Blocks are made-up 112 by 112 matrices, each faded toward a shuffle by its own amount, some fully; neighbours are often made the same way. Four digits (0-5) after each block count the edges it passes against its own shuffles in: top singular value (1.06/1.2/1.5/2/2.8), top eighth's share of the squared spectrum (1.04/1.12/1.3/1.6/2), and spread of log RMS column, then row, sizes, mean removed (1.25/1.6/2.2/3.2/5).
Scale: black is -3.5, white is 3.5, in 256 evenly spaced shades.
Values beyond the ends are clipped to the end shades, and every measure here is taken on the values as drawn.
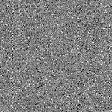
4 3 1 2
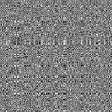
5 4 3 3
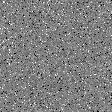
0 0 0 0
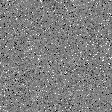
0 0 0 0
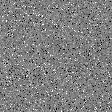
0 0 0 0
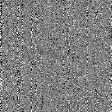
2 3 4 0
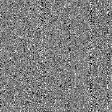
1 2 4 0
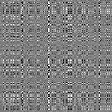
5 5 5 4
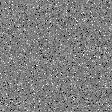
3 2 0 0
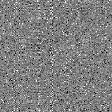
4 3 2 1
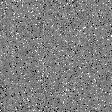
2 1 0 0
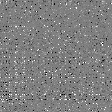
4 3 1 2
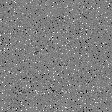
2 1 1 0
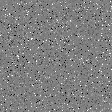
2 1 0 0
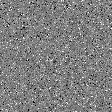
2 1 0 0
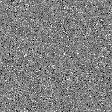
3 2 1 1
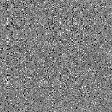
4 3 2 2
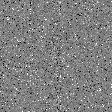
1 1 1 0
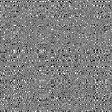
5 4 3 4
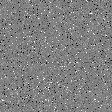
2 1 0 0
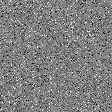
0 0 0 0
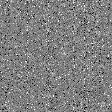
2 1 2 0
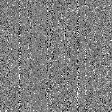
2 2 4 0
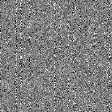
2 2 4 0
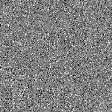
4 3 1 1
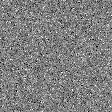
0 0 0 0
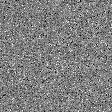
1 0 0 0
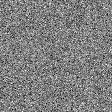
2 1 0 0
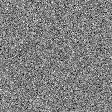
0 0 0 0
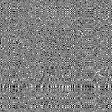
5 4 3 3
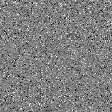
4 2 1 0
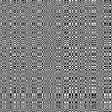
5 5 5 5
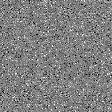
4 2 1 1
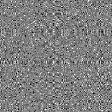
5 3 2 2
